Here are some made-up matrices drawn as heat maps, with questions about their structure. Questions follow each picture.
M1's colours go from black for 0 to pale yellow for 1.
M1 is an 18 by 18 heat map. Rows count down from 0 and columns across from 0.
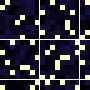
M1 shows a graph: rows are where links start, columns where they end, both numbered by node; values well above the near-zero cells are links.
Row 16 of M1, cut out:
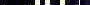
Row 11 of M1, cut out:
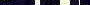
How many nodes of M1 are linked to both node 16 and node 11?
2
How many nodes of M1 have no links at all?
0
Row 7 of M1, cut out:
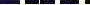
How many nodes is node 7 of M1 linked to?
3
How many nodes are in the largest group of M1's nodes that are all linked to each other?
2
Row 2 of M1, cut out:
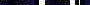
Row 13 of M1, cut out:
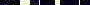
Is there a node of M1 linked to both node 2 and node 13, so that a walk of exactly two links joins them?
no
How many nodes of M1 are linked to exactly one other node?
2
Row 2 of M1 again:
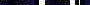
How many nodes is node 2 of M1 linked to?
2
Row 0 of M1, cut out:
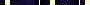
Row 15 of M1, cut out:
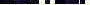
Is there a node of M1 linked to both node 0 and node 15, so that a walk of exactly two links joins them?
yes
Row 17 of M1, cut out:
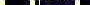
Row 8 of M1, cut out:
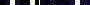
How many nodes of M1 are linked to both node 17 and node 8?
2
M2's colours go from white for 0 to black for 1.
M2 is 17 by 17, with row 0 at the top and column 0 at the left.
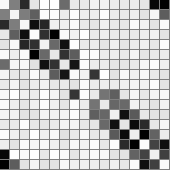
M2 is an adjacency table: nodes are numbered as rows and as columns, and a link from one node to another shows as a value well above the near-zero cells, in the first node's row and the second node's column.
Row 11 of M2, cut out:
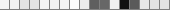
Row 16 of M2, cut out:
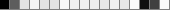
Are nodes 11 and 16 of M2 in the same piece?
yes
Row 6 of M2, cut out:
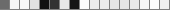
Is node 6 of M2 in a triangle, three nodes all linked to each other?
yes
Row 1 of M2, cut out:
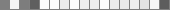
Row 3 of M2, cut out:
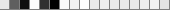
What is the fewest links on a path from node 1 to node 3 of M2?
1
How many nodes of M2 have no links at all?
1
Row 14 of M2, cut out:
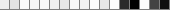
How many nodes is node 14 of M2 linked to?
4
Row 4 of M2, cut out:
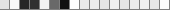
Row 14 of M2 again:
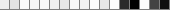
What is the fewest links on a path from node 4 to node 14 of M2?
4
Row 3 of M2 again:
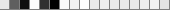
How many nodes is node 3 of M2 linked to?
4
